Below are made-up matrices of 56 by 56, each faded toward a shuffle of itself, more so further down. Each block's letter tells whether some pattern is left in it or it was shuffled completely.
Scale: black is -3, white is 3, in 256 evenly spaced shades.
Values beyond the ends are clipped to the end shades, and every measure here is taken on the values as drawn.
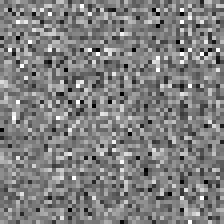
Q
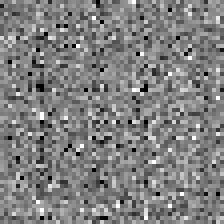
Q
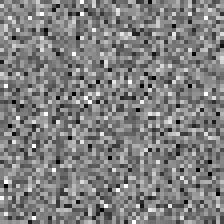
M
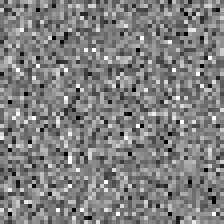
M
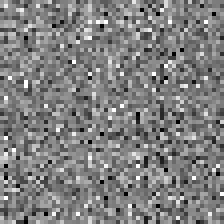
Q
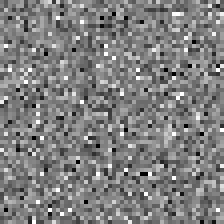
M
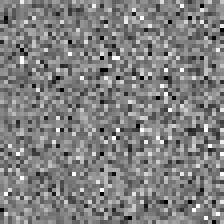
Q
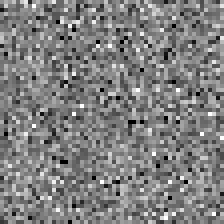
M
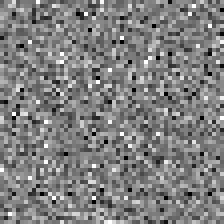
M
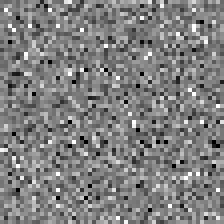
M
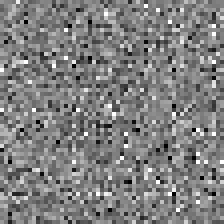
Q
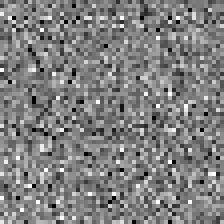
Q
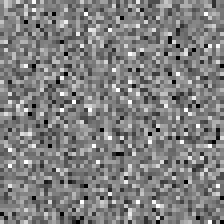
M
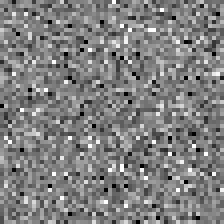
M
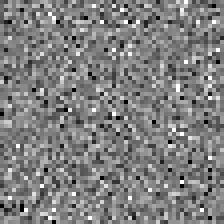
Q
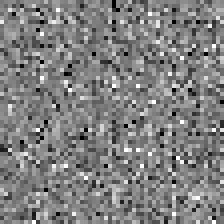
Q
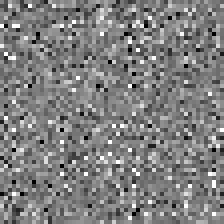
Q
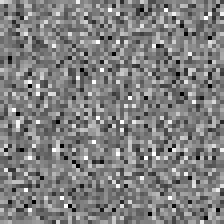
Q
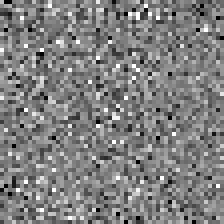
Q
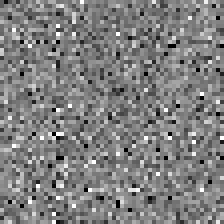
Q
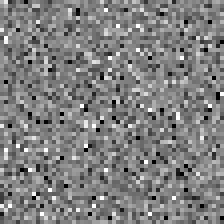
M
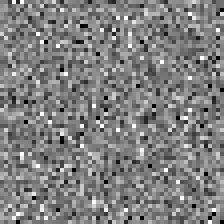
M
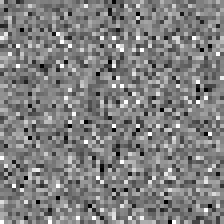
Q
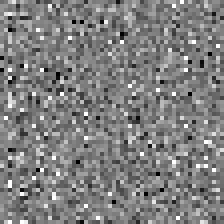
Q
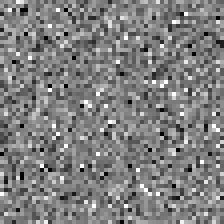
M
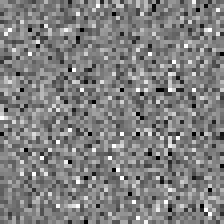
Q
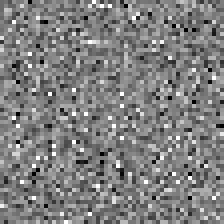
M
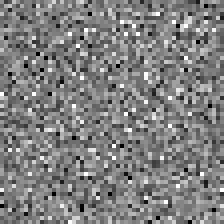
M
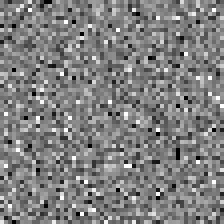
M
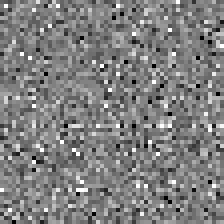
Q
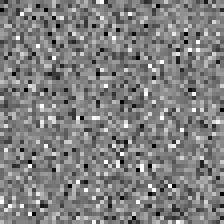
M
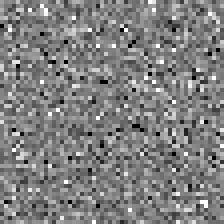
Q
